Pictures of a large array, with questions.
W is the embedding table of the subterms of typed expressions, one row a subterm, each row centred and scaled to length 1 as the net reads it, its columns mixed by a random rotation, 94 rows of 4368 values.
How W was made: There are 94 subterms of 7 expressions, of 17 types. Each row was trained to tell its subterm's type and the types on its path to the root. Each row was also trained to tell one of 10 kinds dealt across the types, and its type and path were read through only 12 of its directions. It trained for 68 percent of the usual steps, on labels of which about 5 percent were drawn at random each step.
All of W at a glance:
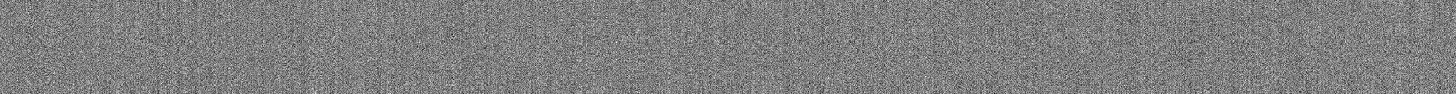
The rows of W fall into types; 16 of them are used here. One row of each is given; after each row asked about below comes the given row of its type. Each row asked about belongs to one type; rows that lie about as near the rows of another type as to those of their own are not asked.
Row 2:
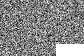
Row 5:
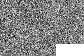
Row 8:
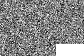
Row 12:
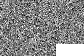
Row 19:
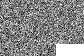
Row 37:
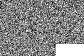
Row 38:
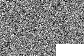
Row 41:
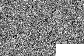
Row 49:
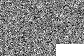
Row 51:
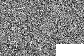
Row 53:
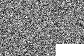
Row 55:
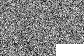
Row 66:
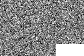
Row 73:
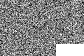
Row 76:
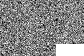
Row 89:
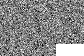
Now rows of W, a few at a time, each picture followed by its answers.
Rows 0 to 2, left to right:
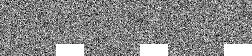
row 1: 55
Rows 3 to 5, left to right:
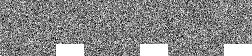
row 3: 12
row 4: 51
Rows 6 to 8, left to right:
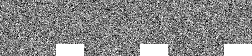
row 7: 37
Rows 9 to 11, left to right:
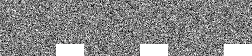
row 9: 5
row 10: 19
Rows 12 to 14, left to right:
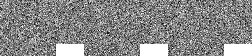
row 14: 5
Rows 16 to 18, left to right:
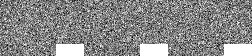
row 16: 37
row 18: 51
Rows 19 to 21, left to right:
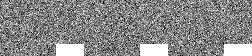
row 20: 5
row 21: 51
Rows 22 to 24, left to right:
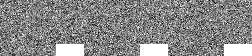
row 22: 37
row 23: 73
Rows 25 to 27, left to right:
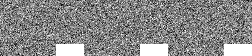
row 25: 55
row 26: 19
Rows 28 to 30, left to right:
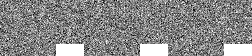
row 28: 89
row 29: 5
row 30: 41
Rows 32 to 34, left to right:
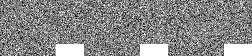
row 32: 55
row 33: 73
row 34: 89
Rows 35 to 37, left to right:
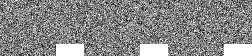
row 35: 89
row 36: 37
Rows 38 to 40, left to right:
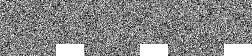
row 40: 41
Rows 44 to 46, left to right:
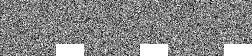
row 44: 41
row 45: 89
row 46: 55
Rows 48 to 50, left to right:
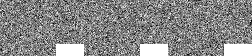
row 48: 38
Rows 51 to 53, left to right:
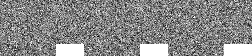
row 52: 5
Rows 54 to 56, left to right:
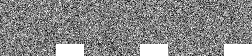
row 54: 66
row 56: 38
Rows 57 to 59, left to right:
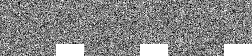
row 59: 5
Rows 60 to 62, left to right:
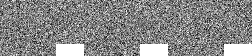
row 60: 76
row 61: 55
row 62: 51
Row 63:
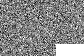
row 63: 38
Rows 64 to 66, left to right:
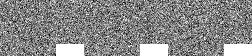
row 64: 49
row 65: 38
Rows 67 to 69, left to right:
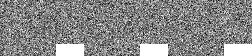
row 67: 73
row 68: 73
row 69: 41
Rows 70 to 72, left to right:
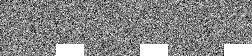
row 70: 37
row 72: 12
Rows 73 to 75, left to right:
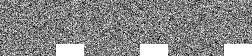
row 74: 37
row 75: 89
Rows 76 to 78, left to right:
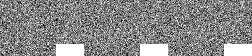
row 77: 89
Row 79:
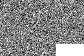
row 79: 66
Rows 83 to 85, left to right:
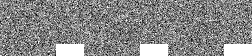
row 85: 49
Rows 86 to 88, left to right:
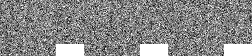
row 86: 53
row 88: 8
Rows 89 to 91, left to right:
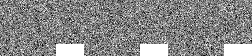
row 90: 12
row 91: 73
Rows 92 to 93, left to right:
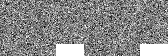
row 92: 73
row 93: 12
